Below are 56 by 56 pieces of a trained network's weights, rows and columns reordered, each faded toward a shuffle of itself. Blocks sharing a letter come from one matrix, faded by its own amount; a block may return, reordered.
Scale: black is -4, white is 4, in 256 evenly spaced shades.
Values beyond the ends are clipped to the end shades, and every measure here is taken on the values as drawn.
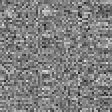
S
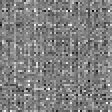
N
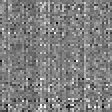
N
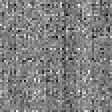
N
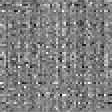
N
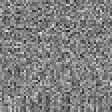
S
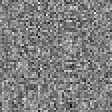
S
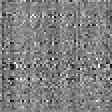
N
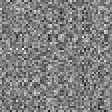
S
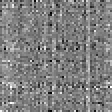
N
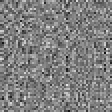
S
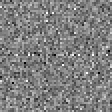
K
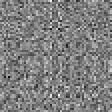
S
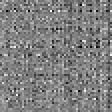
N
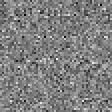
K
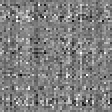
N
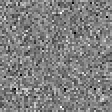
K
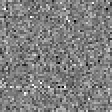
K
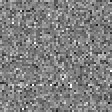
K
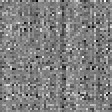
N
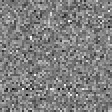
K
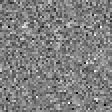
K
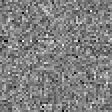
K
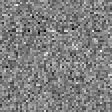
K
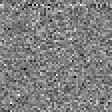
K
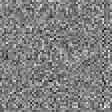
S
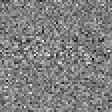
K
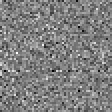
K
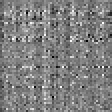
N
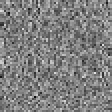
S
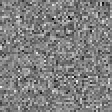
K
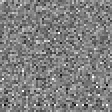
K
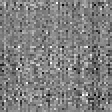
N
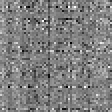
N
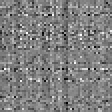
N
